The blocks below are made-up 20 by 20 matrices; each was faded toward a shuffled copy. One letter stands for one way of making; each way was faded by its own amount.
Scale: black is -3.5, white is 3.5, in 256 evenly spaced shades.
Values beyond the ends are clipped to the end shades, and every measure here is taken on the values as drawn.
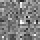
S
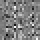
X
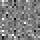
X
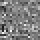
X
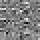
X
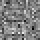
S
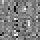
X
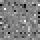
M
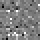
M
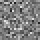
S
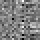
X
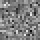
S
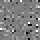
M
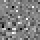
M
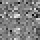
X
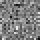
S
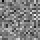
S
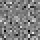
X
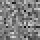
S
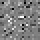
M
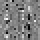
X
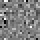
X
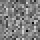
S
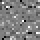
M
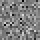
S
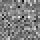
S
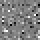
M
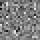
S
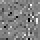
M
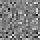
X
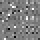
M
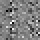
X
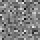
S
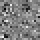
X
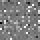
M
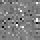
M
